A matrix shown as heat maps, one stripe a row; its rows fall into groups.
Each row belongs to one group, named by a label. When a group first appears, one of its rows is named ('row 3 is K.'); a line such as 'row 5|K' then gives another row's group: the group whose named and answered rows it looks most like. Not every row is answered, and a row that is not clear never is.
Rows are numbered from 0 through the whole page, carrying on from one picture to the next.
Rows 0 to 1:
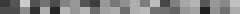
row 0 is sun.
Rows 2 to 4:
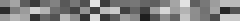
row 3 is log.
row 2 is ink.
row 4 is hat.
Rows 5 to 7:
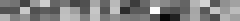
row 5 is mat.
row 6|sun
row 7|hat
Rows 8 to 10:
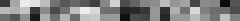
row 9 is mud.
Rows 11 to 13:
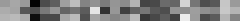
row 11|hat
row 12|ink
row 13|hat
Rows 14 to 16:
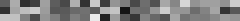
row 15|log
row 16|ink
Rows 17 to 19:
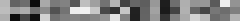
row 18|mud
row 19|mat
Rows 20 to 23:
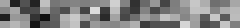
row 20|mat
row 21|ink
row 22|sun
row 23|hat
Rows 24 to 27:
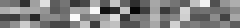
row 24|mat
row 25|mud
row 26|sun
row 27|log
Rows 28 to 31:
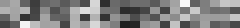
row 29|mud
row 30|ink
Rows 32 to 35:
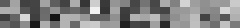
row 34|sun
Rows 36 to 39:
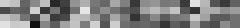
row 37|log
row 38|mud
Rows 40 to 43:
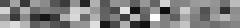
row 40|ink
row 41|mud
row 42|sun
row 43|mud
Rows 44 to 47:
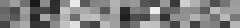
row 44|hat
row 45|sun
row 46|mat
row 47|sun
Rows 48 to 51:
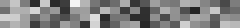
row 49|log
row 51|hat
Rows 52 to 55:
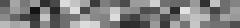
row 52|sun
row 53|hat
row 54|mat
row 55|mud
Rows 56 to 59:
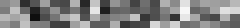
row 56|ink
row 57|ink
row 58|hat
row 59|log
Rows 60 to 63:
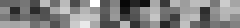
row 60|mat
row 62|sun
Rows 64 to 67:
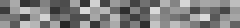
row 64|ink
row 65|log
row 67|log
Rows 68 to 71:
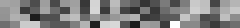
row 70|hat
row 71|log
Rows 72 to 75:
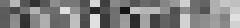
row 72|ink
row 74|ink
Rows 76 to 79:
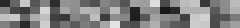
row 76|sun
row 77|mat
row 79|mat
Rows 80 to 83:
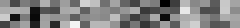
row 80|mat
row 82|mat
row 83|hat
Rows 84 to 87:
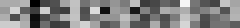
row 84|hat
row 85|ink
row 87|mud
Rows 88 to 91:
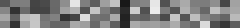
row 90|log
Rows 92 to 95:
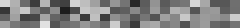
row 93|log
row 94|ink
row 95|mat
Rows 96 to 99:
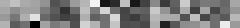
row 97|log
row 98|log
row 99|mat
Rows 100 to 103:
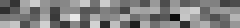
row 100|log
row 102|hat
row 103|ink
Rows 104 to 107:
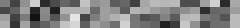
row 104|log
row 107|hat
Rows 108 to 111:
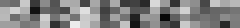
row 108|sun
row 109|mud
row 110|mat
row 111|mud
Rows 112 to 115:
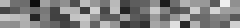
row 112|mat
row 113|sun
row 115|log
